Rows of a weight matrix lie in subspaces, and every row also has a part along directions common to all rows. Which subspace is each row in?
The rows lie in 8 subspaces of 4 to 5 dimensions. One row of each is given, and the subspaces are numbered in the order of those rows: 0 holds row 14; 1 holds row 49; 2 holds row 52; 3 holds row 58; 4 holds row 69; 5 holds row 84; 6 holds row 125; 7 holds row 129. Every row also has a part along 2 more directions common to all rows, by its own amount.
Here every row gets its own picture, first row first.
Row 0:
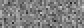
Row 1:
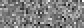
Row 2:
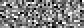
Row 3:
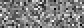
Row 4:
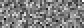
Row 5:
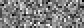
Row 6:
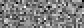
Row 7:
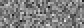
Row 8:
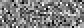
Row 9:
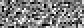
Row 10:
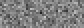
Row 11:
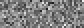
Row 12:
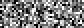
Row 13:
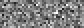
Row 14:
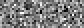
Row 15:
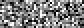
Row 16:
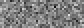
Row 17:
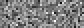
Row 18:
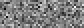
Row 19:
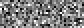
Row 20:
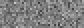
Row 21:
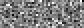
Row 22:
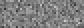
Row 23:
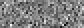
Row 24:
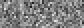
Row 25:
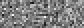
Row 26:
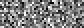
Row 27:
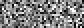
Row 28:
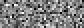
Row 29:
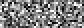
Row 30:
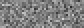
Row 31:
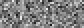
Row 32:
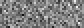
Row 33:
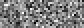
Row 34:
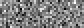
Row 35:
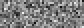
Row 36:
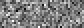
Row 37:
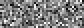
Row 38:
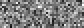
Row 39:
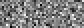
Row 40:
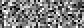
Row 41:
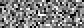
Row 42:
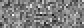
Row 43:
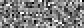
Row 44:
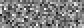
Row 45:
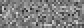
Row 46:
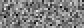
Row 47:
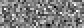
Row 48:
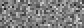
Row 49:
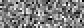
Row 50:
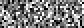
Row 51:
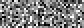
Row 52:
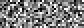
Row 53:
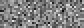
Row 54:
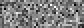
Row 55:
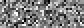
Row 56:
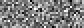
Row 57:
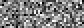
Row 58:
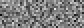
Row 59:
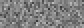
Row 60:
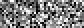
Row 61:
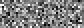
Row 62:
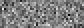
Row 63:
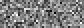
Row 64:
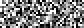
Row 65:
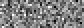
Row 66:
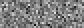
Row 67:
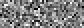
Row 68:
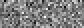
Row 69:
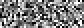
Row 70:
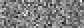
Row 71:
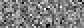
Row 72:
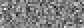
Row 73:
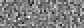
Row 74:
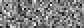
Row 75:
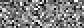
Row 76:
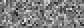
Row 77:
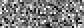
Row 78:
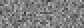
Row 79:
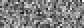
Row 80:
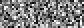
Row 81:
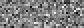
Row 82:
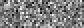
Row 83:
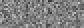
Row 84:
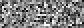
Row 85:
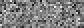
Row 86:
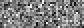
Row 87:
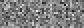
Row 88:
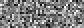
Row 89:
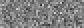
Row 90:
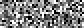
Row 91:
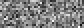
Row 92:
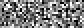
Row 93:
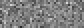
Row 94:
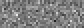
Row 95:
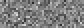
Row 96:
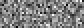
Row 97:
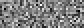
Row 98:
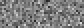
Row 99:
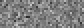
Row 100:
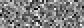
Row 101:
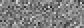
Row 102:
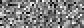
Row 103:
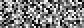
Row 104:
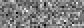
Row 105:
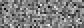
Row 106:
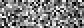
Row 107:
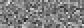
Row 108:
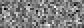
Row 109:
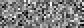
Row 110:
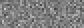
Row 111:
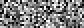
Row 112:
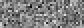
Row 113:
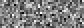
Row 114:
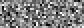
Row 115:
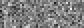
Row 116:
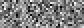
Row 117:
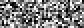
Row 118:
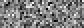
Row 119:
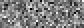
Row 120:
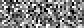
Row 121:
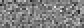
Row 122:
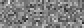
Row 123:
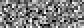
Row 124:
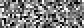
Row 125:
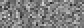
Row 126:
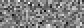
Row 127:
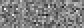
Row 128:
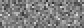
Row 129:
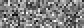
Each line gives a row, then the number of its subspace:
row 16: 2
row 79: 1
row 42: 5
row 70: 4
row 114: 2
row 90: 7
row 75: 3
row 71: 6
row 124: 4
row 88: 0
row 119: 0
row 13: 4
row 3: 3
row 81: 5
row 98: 7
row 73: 7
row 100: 3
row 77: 1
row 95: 7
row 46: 2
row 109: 4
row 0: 1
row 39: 2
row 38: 0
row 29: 1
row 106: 4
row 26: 0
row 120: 6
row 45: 5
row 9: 5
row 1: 1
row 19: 0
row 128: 3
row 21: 4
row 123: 0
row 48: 6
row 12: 1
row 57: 3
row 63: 7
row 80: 3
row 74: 2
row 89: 7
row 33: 0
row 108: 6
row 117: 4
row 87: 4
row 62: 1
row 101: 6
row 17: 7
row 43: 4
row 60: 5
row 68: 2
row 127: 5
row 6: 0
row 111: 0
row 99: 7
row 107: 5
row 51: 6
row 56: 0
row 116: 6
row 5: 1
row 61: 6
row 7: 2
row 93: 1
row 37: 4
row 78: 7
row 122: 5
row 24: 3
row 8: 6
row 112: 5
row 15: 4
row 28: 0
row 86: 5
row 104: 5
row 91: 3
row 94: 7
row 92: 4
